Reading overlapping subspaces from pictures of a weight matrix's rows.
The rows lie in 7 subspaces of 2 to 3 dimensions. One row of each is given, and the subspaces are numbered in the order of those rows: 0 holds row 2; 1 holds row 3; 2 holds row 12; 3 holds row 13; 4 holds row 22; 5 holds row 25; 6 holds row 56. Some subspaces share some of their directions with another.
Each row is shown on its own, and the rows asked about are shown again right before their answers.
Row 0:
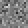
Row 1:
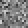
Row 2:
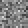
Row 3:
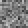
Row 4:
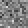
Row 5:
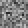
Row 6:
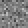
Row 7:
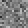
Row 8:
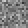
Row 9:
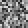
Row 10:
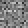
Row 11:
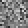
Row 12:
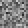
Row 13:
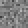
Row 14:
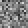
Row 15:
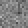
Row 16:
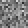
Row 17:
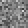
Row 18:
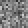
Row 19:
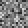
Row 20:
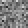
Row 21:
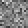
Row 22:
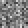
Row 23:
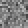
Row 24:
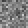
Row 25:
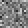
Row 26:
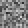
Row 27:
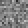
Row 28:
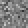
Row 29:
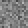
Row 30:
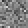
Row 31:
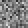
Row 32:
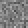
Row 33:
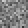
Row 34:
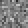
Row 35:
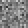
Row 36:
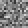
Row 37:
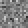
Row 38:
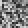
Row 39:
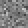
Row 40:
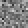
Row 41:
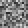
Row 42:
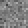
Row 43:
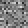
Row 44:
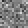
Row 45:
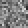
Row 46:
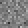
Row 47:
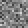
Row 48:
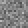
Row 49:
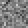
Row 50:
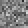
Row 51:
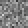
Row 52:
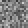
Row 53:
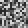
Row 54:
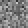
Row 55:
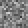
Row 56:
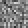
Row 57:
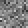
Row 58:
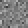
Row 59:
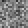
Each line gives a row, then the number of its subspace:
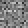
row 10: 6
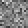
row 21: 5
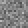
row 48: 6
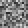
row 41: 2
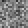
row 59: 4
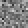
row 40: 5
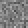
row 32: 6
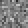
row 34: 3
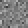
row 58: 4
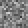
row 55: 2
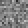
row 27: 3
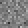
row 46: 1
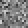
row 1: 4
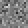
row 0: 4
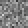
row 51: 0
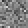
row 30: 5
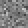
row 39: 1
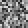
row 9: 1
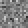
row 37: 3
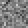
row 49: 4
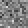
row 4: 5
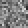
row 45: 1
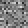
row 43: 6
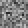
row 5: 2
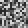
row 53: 4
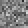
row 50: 1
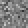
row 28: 4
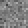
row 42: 6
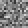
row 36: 0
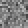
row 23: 1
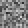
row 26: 2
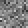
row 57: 6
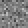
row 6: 1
